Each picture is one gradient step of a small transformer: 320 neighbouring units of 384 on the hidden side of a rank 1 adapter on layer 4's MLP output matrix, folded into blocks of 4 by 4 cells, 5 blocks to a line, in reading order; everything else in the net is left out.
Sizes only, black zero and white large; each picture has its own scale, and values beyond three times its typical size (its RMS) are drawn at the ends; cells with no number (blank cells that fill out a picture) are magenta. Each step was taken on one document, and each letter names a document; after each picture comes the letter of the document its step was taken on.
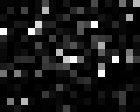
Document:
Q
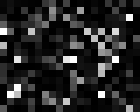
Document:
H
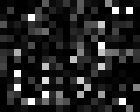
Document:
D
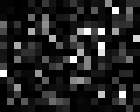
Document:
D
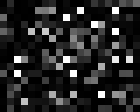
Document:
H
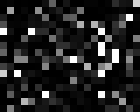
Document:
H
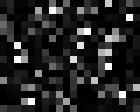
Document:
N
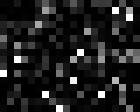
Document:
D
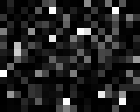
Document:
Q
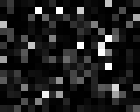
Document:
N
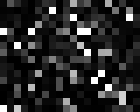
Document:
Q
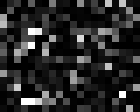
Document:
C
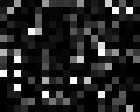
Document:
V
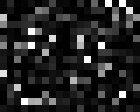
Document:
V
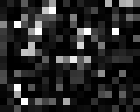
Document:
V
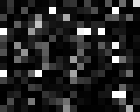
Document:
Q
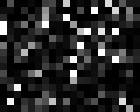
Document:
V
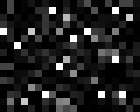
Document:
Q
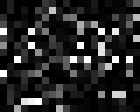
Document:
H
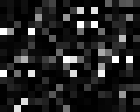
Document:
H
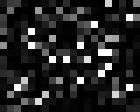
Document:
N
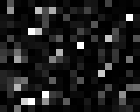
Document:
N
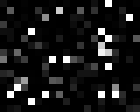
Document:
N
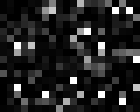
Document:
D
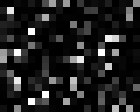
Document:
C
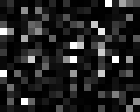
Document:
Q
